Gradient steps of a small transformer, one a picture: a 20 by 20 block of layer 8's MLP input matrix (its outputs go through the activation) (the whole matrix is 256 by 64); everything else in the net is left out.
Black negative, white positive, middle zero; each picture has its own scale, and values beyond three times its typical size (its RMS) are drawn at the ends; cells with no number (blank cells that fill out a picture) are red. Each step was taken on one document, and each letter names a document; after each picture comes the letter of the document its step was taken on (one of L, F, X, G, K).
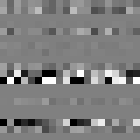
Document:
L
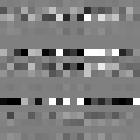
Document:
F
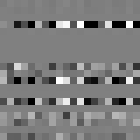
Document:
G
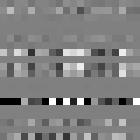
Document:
F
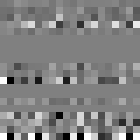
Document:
G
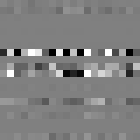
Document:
F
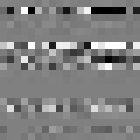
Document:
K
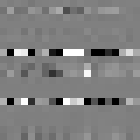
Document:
F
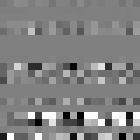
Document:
G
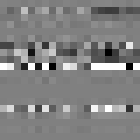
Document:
K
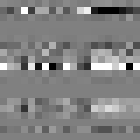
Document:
K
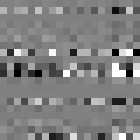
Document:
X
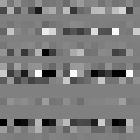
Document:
L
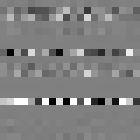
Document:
F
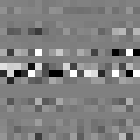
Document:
X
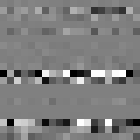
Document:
L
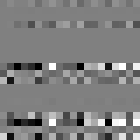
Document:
G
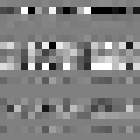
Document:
K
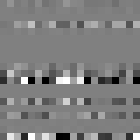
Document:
G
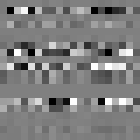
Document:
K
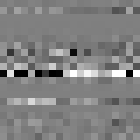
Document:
X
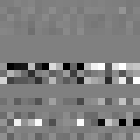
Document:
G
